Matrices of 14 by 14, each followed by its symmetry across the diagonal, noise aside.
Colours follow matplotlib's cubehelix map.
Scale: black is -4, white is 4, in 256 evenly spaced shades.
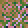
symmetric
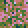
neither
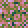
symmetric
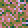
neither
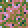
symmetric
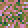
neither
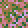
symmetric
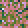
neither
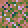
symmetric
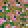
neither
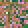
neither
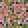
neither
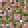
symmetric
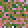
neither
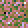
neither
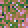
neither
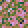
symmetric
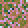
symmetric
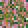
neither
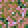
symmetric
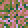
symmetric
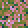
neither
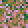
neither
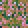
neither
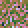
neither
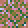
symmetric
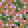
symmetric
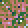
symmetric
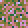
symmetric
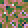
symmetric
